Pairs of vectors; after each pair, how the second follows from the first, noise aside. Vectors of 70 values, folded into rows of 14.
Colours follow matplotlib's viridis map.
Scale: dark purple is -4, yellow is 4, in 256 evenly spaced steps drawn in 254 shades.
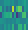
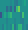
partly zeroed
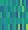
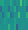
partly zeroed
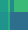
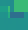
partly zeroed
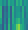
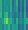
wrapped around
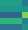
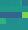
partly zeroed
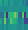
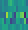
sign-scrambled
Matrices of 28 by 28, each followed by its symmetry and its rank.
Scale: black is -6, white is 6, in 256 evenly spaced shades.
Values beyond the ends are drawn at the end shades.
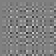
symmetric, rank one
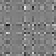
antisymmetric, rank two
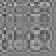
antisymmetric, rank two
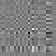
antisymmetric, rank two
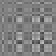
symmetric, rank one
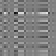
neither, rank one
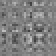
antisymmetric, rank two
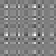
symmetric, rank one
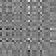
antisymmetric, rank two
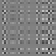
neither, rank one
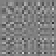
antisymmetric, rank two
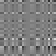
neither, rank one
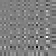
antisymmetric, rank two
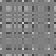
symmetric, rank one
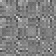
symmetric, rank three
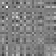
symmetric, rank three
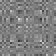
symmetric, rank three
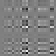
neither, rank one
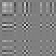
symmetric, rank one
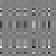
neither, rank one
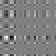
neither, rank one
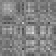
symmetric, rank three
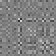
symmetric, rank three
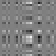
neither, rank one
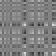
symmetric, rank one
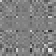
symmetric, rank three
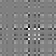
symmetric, rank one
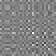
symmetric, rank three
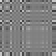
symmetric, rank one
